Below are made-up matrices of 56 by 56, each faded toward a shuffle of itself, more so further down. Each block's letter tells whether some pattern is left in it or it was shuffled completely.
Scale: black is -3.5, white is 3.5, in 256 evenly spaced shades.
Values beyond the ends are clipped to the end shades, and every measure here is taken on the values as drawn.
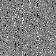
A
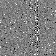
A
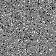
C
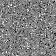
C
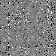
A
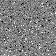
C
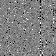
A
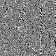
A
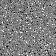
C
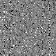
A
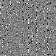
A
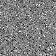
C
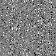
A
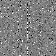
A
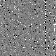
A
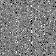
A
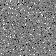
C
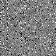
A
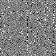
A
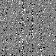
A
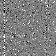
A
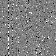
A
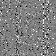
A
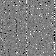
A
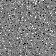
C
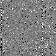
A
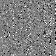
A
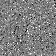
C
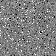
C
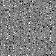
A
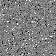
C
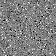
C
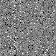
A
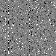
A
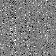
A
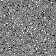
C
